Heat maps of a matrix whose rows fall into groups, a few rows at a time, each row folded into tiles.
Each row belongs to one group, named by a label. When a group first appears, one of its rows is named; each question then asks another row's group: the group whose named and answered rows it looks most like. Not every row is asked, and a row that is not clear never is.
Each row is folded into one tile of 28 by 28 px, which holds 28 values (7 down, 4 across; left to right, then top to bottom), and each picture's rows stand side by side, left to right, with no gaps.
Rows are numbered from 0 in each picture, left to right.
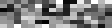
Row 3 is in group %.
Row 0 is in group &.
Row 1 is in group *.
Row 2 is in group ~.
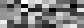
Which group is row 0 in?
~
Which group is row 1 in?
%
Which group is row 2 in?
*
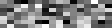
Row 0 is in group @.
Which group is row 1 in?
*
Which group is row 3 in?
~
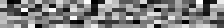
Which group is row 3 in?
~
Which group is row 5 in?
@
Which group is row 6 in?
*
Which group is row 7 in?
~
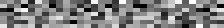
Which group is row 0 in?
&
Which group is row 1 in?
&
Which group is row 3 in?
&
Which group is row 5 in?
@
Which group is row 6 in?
%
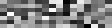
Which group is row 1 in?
*
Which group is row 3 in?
@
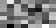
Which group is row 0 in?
%
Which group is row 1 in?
&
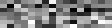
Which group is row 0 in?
&
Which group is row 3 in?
@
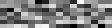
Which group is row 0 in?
&
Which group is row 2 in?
%
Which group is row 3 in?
@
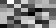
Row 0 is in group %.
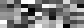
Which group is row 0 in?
~
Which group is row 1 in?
@
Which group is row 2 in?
&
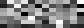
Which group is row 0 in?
%
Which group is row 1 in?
%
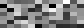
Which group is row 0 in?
@
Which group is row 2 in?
%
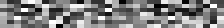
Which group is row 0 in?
*
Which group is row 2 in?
@
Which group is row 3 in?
*
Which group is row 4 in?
*
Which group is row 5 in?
*
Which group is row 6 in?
@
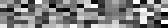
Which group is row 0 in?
&
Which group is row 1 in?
&
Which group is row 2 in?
&
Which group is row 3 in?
*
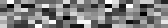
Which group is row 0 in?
~
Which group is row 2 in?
%
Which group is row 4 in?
~
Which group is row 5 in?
@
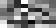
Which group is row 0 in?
~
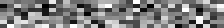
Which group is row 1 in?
*
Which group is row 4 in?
~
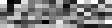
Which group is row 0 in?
~
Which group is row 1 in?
*
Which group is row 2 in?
~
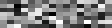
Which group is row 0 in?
*
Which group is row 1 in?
%
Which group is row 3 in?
%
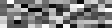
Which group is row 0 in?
~
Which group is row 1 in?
&
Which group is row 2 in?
@
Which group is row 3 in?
%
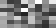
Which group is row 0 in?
*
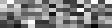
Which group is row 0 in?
%
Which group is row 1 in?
~
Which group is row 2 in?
*
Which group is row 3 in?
%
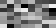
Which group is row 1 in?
@
